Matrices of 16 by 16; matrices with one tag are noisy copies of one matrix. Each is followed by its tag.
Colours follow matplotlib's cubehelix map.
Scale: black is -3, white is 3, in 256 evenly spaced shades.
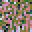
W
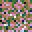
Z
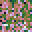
Z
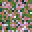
Z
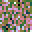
W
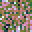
W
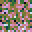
Z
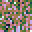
W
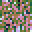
W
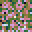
Z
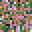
W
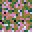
Z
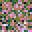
Z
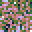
W
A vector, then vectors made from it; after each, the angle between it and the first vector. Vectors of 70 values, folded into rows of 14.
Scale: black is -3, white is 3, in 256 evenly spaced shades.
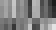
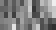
nearly opposite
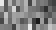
partly aligned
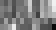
nearly opposite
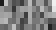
partly opposed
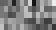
partly opposed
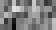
partly aligned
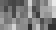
nearly opposite
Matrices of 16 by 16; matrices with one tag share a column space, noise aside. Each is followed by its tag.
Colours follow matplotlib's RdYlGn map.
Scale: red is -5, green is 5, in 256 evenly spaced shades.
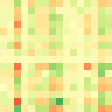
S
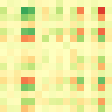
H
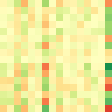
S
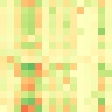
S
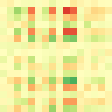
H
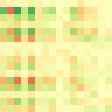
H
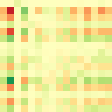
H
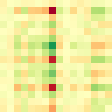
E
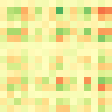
H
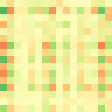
E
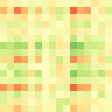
E
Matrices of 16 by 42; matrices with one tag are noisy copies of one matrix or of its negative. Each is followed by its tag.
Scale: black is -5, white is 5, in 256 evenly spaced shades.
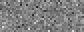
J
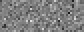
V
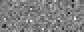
V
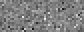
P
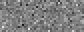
J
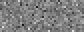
J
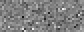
P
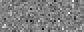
V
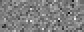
V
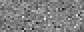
P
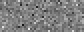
J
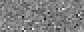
P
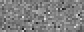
P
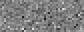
P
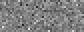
J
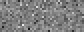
J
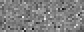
P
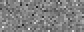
J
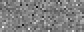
J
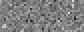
V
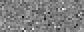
P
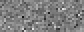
P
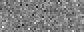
J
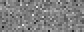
J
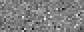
P
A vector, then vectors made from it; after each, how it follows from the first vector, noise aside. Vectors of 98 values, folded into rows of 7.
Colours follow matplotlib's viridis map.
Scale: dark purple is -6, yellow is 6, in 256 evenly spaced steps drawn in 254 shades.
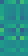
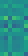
reversed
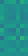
shrunk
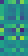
scaled up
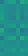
shrunk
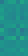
shrunk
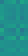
shrunk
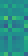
reversed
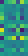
scaled up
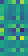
scaled up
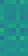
shrunk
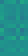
shrunk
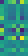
scaled up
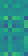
reversed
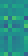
reversed
